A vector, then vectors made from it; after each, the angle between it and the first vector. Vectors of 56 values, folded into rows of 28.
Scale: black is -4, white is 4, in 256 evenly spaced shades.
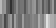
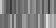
nearly parallel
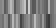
partly opposed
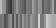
nearly parallel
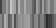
nearly opposite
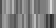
partly opposed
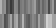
nearly parallel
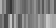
nearly parallel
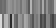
partly opposed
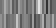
orthogonal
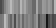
nearly opposite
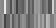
partly aligned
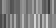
partly aligned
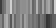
nearly opposite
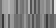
partly opposed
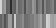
nearly parallel
